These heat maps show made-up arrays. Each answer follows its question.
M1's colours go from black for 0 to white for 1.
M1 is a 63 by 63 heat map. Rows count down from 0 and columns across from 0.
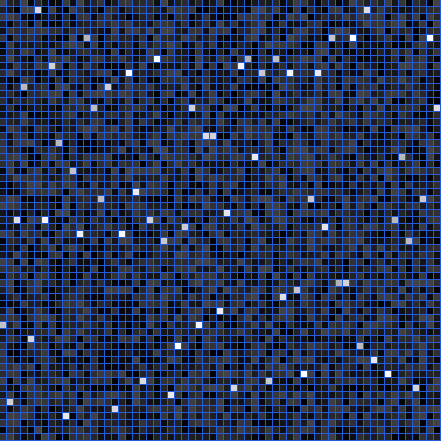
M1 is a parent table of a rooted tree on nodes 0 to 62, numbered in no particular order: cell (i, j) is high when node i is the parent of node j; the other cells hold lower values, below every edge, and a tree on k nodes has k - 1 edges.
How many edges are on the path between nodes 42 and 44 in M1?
6
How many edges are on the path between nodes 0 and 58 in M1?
18
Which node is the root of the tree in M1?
54
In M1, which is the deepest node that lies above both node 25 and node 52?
1
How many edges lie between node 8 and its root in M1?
2
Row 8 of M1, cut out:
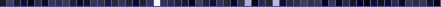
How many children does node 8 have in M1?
3
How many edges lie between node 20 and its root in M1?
1
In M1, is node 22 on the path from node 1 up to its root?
yes
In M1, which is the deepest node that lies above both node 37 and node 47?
5
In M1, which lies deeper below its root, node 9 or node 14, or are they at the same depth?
node 9
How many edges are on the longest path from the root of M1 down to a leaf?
31
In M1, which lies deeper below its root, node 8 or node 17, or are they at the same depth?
node 17
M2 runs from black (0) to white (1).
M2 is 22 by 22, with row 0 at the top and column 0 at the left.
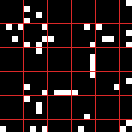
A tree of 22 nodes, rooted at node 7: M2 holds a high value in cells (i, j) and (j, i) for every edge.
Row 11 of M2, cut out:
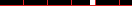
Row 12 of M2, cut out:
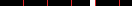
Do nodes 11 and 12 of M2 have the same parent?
yes
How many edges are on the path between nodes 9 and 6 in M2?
3
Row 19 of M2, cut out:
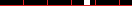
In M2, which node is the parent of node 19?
14
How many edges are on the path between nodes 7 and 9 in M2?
2
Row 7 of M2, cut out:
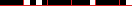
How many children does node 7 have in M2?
4
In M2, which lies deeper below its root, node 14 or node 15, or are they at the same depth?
node 14
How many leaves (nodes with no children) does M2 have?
16
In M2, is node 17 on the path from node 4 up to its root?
no
